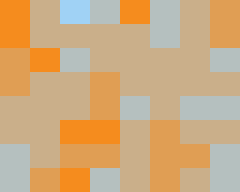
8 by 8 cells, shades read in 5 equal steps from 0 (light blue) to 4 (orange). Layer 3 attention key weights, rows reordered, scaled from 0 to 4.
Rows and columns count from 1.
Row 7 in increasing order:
1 1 2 2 3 3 3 3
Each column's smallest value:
1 2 0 1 1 1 1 1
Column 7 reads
2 2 2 2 1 2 3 2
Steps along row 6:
same up same down up down same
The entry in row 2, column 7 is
2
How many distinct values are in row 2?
4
